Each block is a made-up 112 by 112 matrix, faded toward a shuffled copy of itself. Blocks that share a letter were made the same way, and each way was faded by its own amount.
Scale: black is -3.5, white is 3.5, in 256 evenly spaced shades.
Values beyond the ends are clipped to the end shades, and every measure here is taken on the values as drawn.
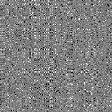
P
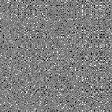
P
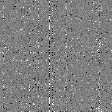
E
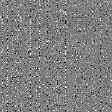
E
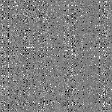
E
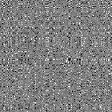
P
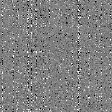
E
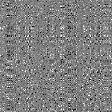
P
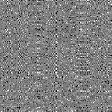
P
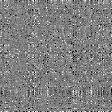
P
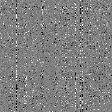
E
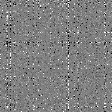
E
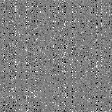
E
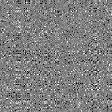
P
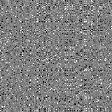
P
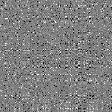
P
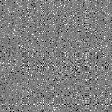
P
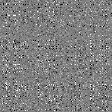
E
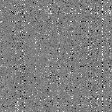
E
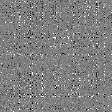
E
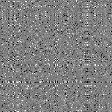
P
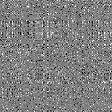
P
